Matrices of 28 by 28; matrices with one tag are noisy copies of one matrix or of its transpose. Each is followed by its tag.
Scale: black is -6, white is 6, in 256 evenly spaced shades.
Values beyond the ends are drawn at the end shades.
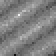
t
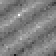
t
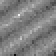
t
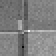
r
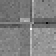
r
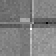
r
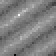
t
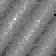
t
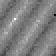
t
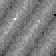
t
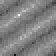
t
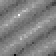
t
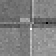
r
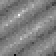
t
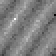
t
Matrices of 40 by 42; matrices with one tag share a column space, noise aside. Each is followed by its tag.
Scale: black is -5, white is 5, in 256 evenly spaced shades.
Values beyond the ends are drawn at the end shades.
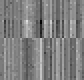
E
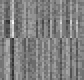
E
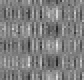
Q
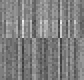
E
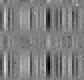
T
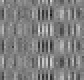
Q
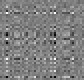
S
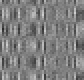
Q
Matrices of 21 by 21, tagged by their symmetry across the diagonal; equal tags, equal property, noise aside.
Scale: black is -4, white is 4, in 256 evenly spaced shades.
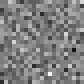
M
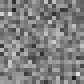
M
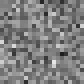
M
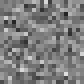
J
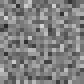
M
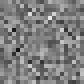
M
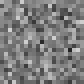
J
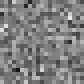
M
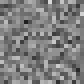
J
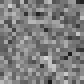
J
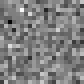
M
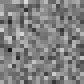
J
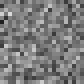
J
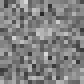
J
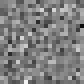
M
